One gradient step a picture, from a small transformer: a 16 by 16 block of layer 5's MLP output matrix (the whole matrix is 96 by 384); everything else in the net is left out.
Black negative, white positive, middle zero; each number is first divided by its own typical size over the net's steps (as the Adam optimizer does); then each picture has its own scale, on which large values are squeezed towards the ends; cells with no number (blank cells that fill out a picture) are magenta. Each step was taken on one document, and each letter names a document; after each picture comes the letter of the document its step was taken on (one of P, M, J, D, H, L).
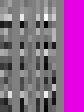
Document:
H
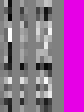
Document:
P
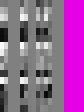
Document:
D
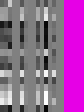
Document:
H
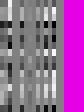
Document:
H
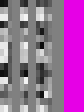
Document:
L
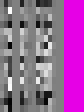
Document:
P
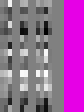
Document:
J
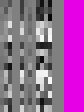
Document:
P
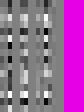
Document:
J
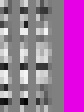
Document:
L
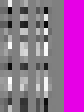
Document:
J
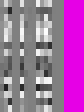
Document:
P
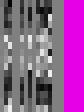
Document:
P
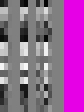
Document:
D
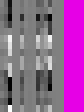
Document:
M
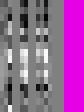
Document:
J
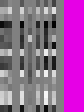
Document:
H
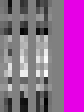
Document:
J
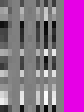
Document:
H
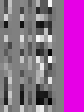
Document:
P
